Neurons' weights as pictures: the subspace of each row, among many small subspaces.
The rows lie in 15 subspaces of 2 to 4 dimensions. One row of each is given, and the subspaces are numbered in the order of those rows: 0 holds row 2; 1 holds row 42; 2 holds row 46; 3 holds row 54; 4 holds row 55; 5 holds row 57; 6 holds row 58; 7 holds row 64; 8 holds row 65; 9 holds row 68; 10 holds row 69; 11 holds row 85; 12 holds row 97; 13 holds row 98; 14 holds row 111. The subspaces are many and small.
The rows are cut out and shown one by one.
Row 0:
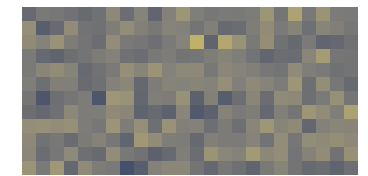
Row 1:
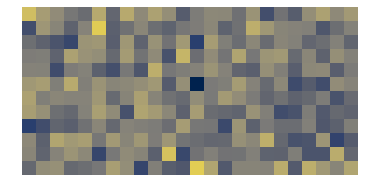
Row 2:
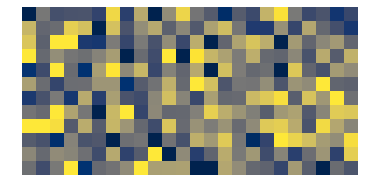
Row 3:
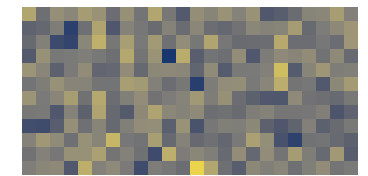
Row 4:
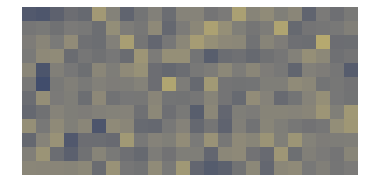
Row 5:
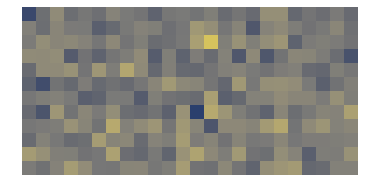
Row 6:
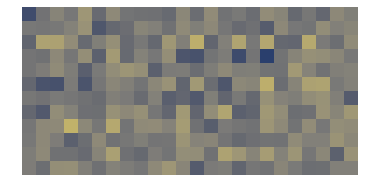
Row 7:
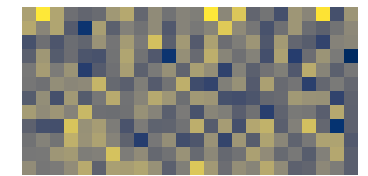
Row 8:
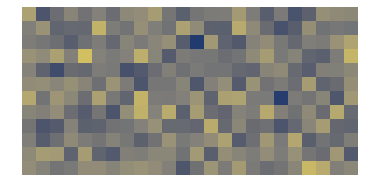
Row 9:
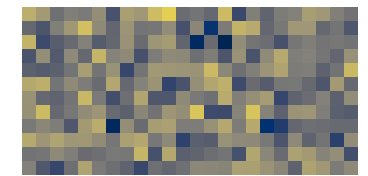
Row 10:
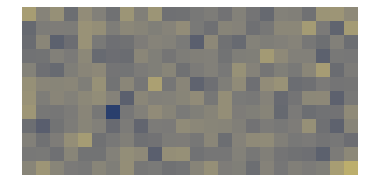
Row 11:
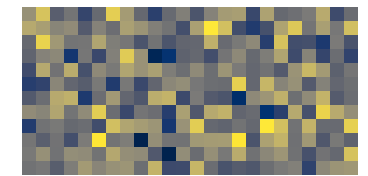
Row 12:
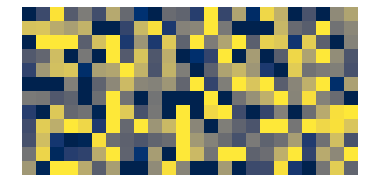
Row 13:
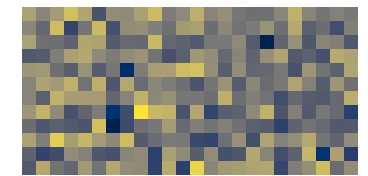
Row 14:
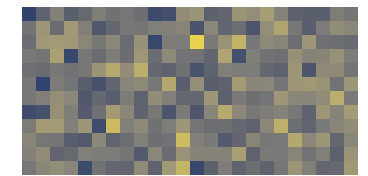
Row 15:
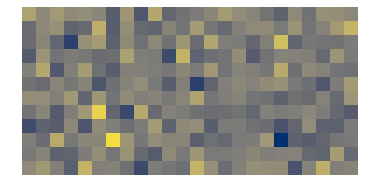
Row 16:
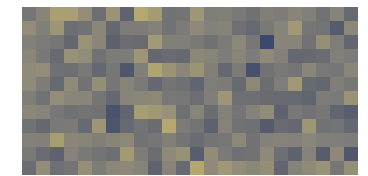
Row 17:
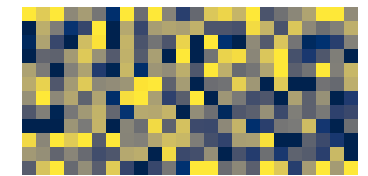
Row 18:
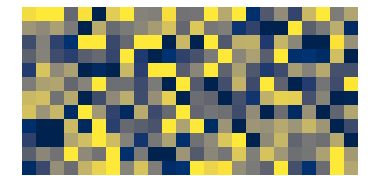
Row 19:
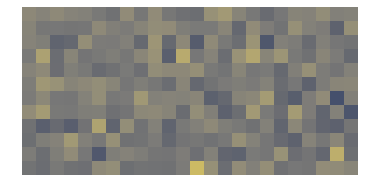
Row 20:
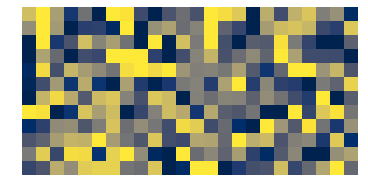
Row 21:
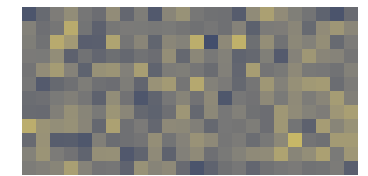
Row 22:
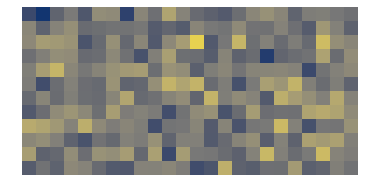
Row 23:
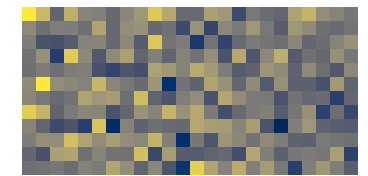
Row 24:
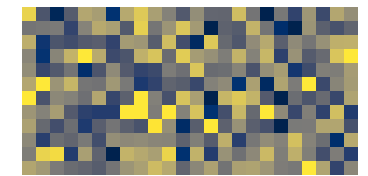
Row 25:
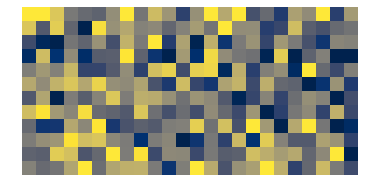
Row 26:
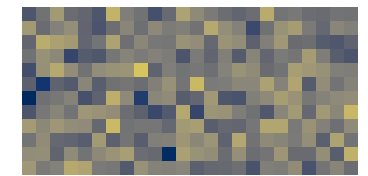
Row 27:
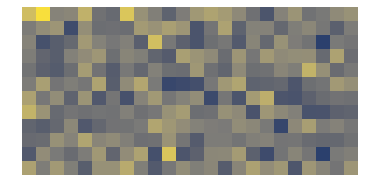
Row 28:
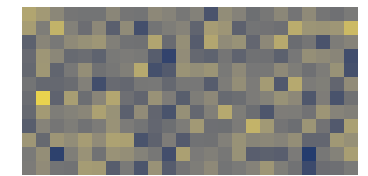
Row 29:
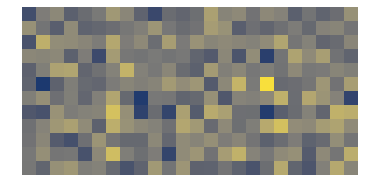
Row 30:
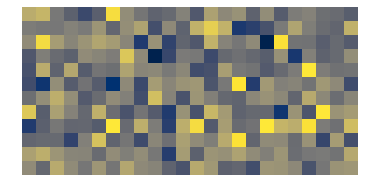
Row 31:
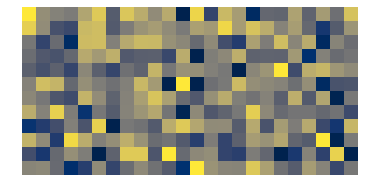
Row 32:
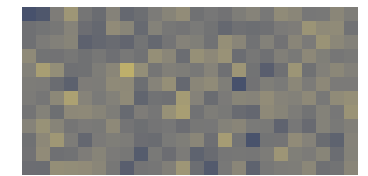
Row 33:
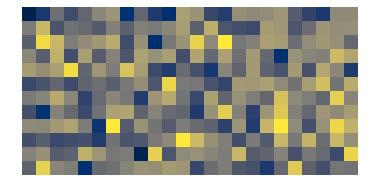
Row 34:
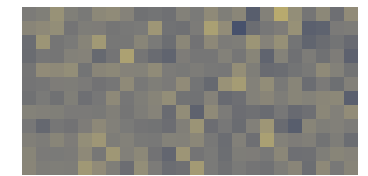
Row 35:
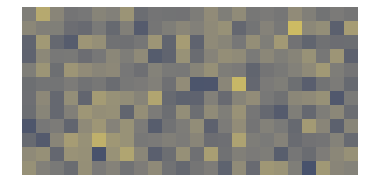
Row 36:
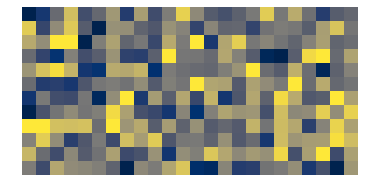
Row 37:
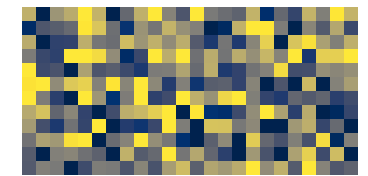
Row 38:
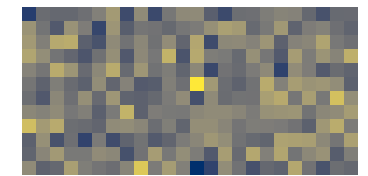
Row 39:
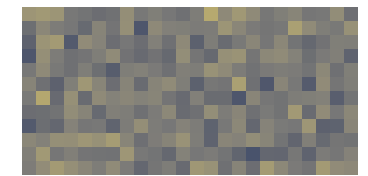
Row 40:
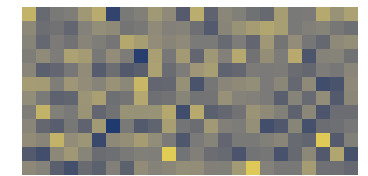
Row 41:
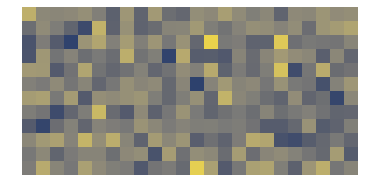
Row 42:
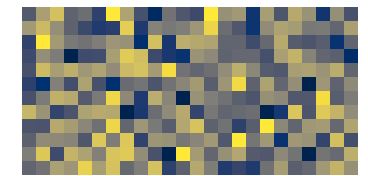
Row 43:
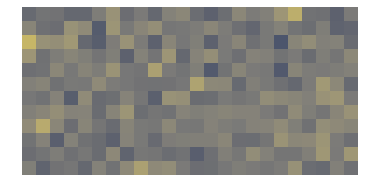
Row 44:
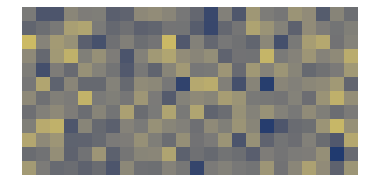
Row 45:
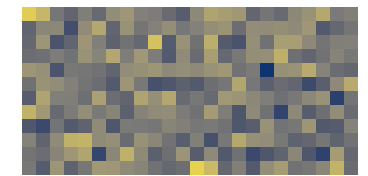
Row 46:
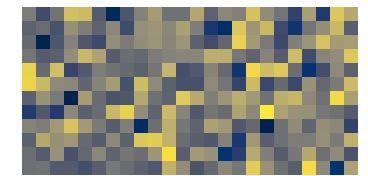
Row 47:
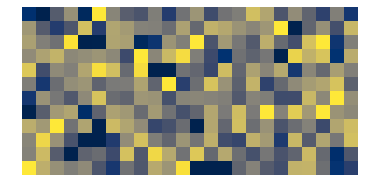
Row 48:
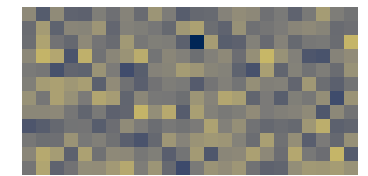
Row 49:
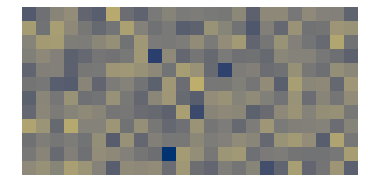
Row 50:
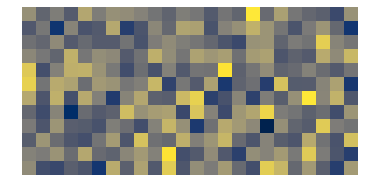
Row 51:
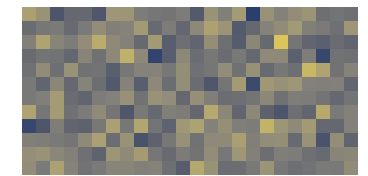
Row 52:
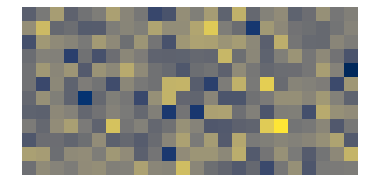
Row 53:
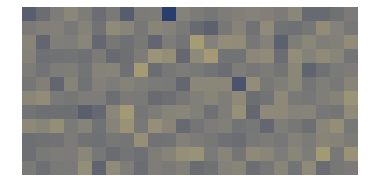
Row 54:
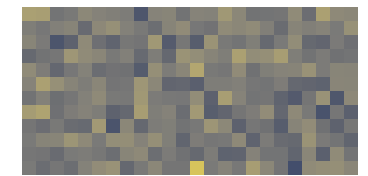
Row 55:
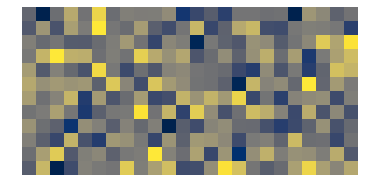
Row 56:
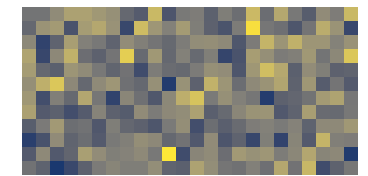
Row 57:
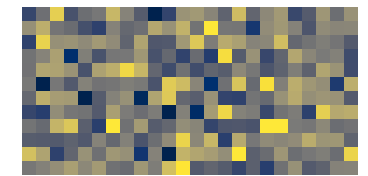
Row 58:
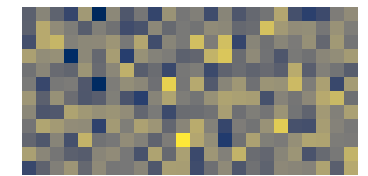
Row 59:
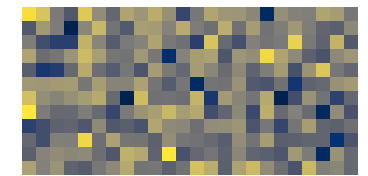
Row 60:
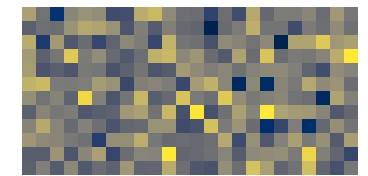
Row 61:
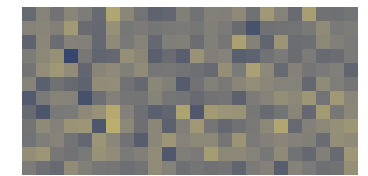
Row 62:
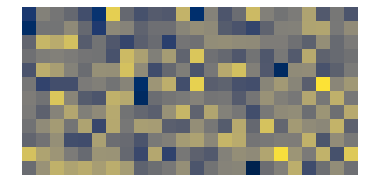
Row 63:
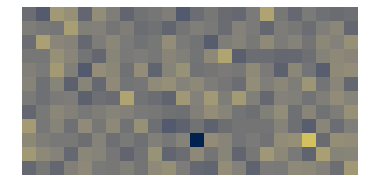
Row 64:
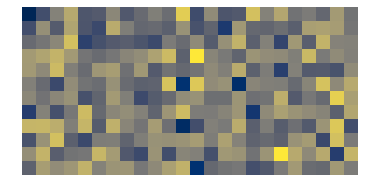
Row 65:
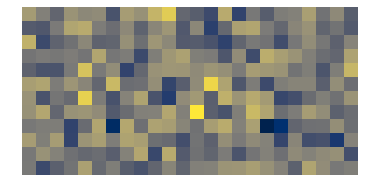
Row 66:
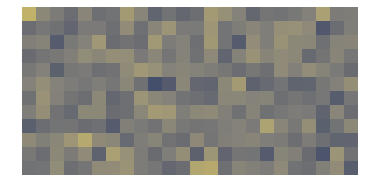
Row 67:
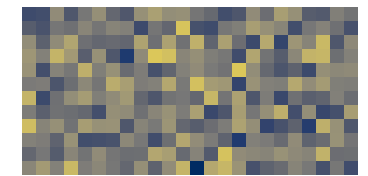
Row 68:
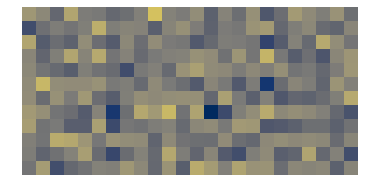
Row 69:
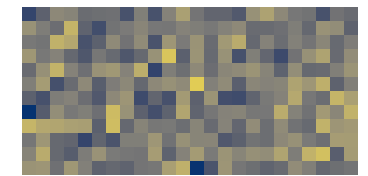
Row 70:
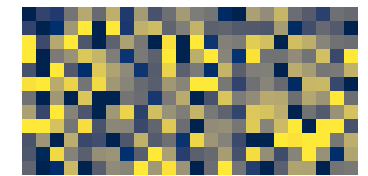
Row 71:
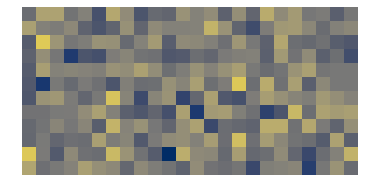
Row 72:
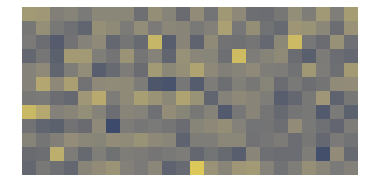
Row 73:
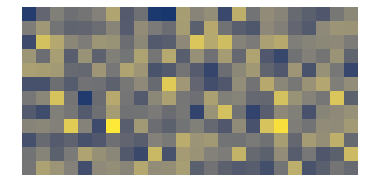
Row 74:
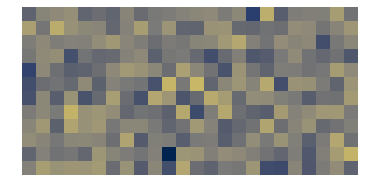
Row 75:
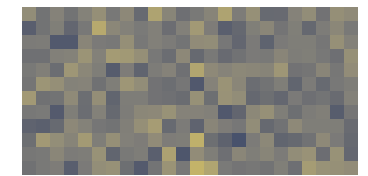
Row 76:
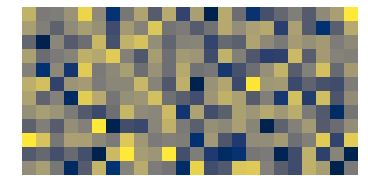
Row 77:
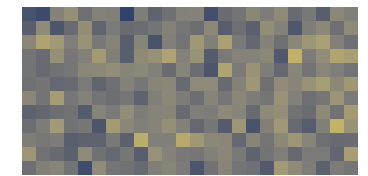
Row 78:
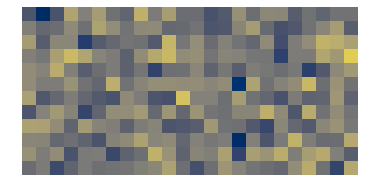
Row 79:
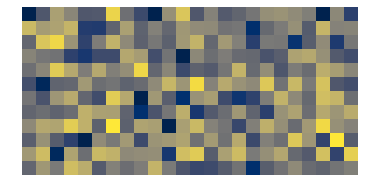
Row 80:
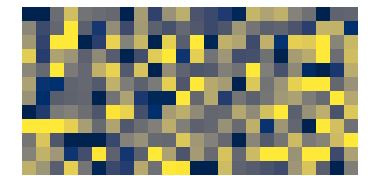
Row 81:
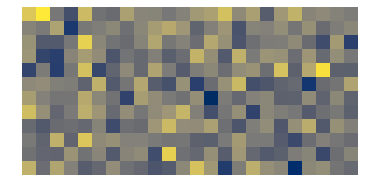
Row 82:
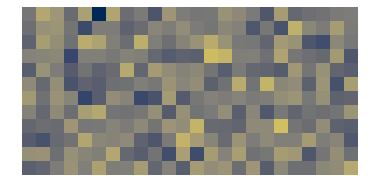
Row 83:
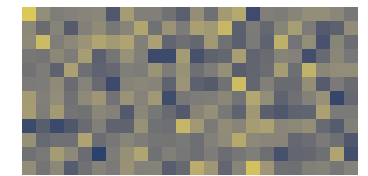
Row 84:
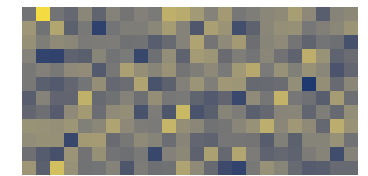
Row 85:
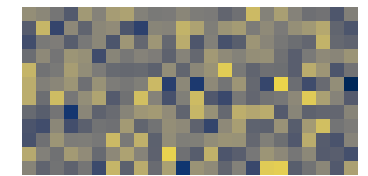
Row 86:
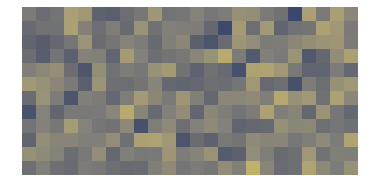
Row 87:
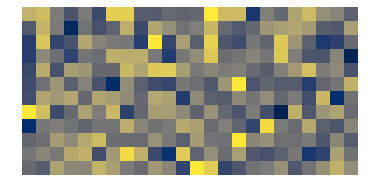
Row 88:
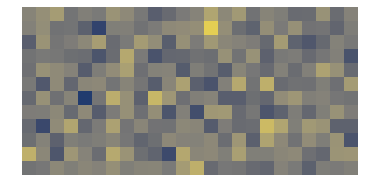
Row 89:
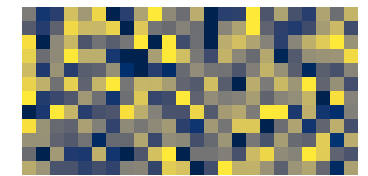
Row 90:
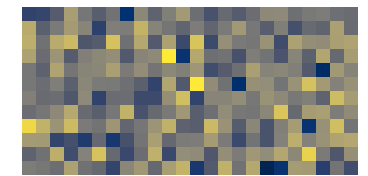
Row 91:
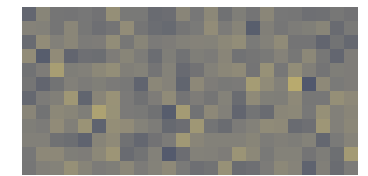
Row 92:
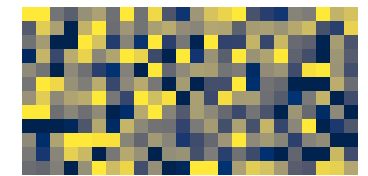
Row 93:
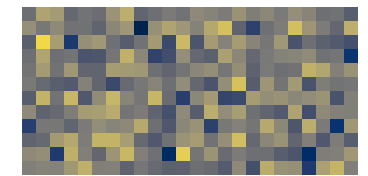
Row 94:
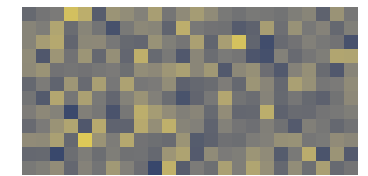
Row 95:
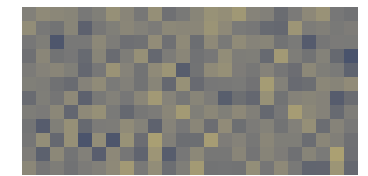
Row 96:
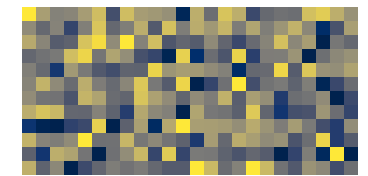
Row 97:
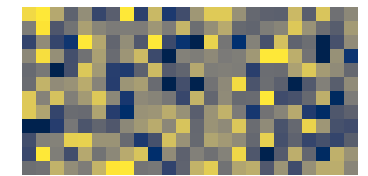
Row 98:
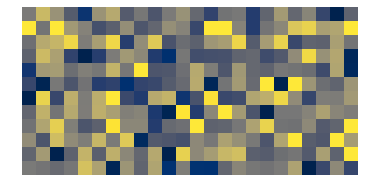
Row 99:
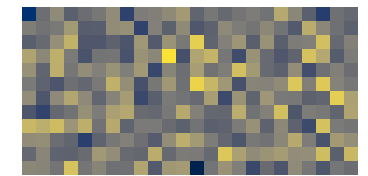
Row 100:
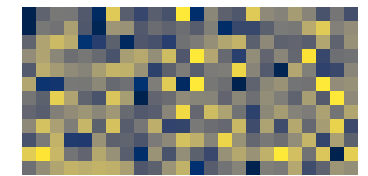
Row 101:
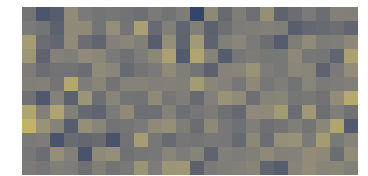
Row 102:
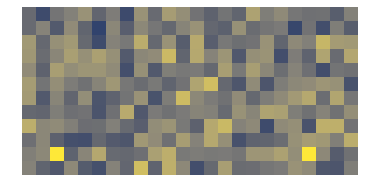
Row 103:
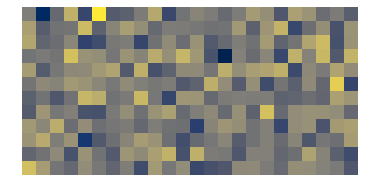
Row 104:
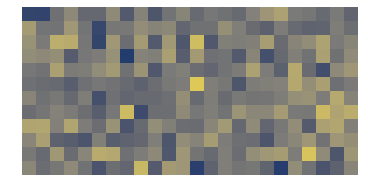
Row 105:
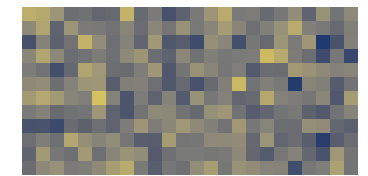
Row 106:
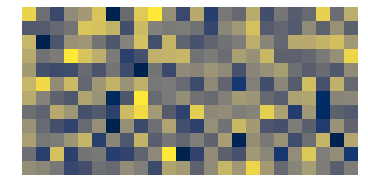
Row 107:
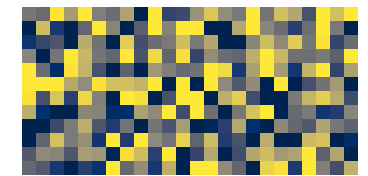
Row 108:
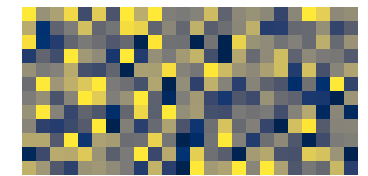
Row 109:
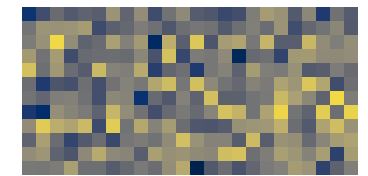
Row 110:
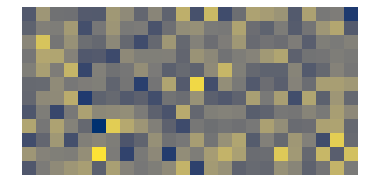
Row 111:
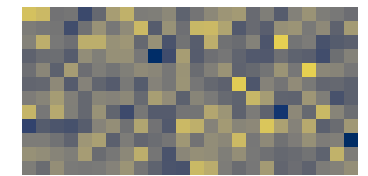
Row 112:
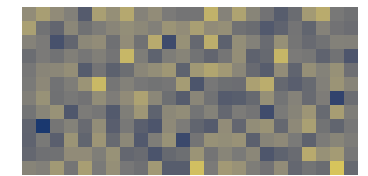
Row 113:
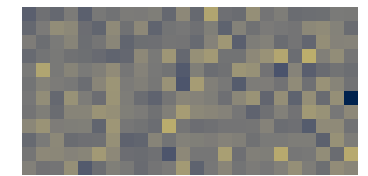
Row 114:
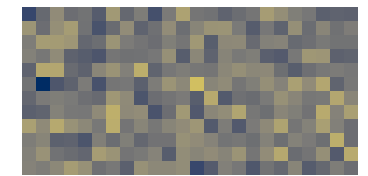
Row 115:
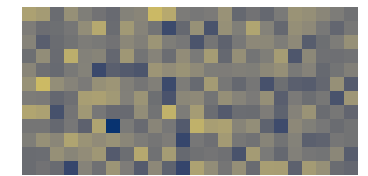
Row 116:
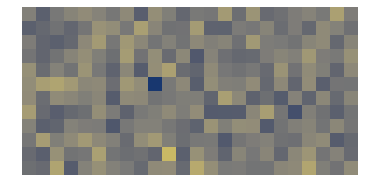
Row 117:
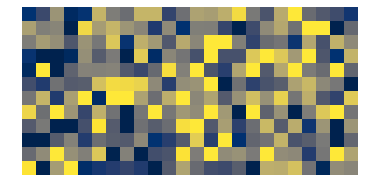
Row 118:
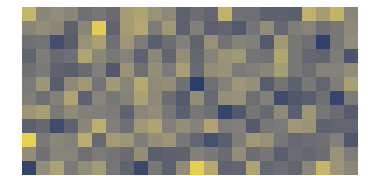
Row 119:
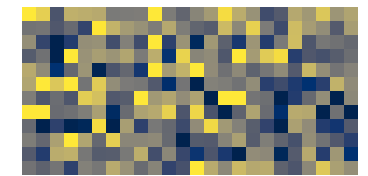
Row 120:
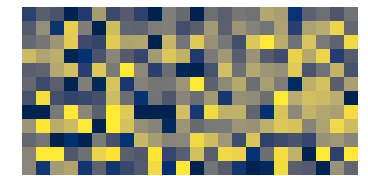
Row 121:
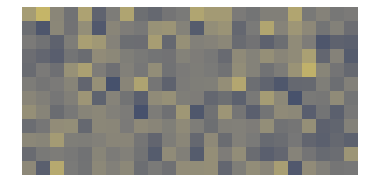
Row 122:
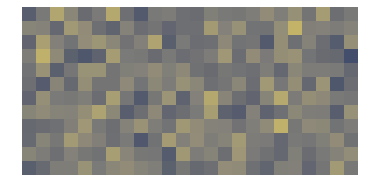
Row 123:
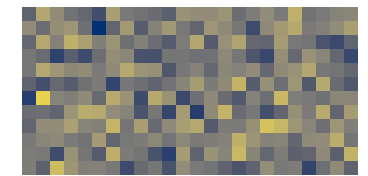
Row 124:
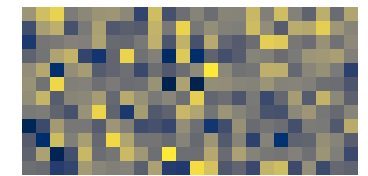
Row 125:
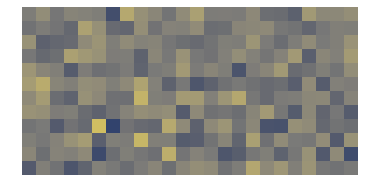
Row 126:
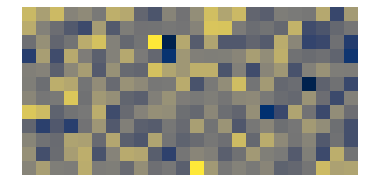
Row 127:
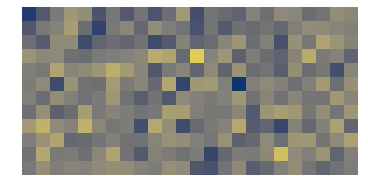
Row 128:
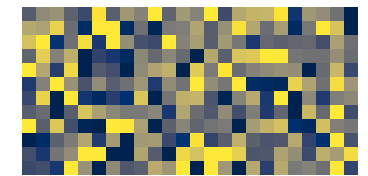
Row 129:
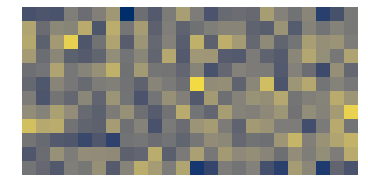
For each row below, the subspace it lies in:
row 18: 6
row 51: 14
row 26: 10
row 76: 7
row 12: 9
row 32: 7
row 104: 11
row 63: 4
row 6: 9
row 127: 7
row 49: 11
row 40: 14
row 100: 7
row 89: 1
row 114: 10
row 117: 7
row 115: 5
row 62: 7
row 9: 8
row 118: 13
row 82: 6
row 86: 2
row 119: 3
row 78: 4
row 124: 13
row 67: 2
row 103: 6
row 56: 13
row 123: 4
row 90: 11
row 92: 10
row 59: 4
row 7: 8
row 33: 8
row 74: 11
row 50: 11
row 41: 0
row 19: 3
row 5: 3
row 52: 5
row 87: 1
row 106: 1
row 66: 1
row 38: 13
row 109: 3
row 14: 5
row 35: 11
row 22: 12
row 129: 13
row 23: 5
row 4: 6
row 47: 6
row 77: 8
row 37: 2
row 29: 9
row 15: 0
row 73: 8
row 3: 0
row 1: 11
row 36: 4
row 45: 1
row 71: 10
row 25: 8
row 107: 13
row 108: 6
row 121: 12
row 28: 13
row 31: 7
